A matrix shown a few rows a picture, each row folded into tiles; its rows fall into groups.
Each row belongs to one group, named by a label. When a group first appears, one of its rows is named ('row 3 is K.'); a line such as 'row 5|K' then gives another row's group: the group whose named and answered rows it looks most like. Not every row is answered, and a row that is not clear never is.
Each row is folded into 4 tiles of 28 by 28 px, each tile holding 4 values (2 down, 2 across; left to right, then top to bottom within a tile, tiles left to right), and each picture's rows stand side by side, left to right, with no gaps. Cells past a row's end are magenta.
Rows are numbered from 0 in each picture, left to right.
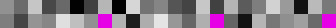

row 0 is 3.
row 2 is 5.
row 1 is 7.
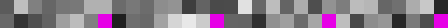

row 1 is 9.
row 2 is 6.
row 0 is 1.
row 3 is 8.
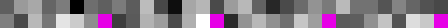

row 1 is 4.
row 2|4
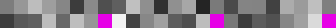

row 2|1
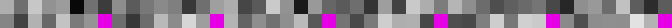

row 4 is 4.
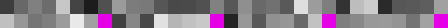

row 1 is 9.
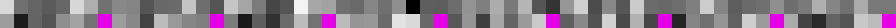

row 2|1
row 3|3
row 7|1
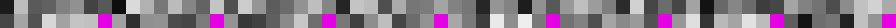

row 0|9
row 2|1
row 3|7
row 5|6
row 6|9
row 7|1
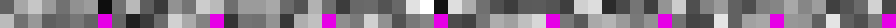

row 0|8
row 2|4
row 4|4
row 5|7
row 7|8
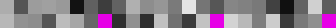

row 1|6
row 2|8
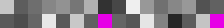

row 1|7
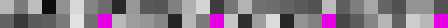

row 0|1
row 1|8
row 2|7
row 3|4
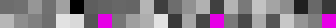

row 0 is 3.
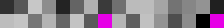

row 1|8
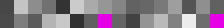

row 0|6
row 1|5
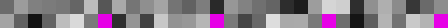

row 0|1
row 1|9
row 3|5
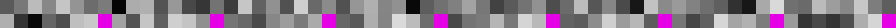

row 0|1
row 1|3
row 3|3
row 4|4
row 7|1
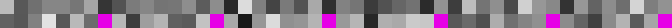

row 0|5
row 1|7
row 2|7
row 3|9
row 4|6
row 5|6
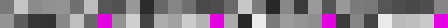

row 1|9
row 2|7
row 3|9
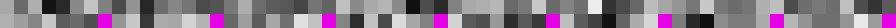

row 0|8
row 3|3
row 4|8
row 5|1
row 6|1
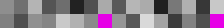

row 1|7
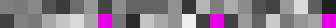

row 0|4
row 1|5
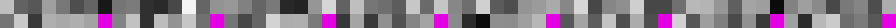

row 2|5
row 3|6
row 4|1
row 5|6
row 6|8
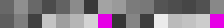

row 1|9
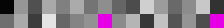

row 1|8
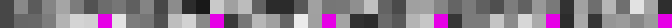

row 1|3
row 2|4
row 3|1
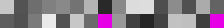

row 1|1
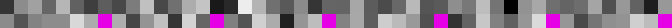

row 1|8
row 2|7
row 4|4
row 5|3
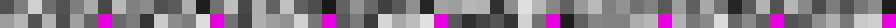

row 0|8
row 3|9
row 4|1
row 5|4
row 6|8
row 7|4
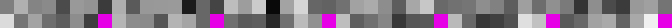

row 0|8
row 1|3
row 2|1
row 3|8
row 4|1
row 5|4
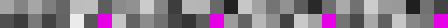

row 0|1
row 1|8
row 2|7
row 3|3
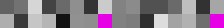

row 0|7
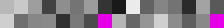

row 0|8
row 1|7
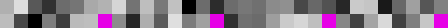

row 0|1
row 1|3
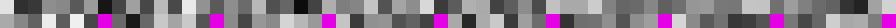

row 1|6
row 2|3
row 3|8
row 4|7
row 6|8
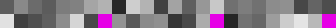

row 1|7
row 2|9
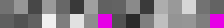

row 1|6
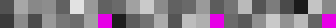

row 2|5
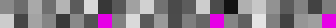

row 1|8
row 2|7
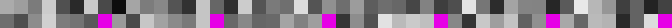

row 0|5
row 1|7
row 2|6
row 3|9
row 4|7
